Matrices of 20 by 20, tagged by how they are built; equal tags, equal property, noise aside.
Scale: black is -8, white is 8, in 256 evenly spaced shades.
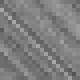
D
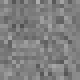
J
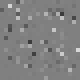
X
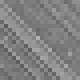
D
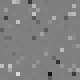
X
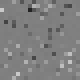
X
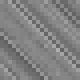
D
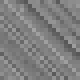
D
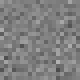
J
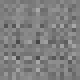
J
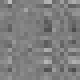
J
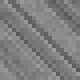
D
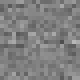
J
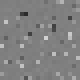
X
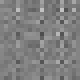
J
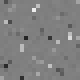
X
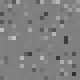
X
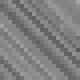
D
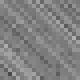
D
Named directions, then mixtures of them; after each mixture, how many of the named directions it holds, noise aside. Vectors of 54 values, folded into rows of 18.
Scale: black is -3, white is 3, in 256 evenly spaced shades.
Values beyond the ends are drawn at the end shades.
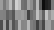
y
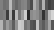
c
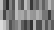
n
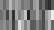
two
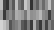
one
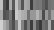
three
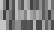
one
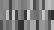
one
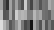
two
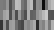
two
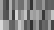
two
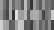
two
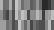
three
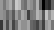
one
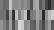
two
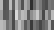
three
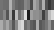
one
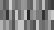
one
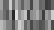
three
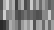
one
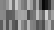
one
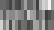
two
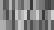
three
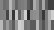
one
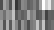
one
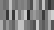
one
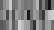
three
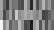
three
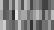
three
